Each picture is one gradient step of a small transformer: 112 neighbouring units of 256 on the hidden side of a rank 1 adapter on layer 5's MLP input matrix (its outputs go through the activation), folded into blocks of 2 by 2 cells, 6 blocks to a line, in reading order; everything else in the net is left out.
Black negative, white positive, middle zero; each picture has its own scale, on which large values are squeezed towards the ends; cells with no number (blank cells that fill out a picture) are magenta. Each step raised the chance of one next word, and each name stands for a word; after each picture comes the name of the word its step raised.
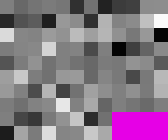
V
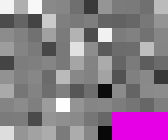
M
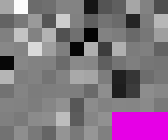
V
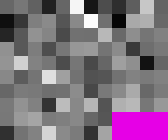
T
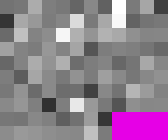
T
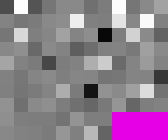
T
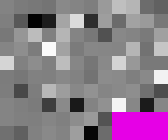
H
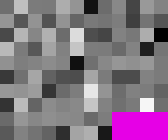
V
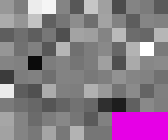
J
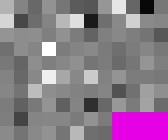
H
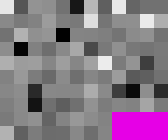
T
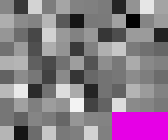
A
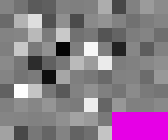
J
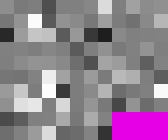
M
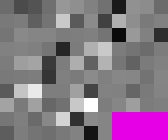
J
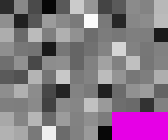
M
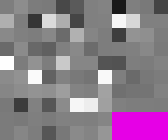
A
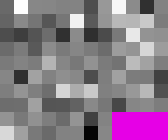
H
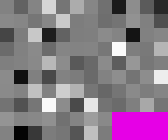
J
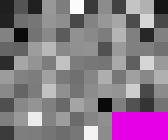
T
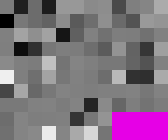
J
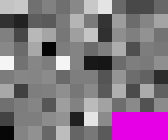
A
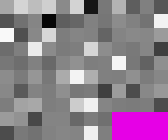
V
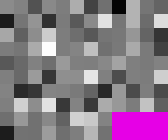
V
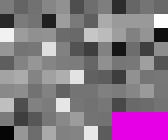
V
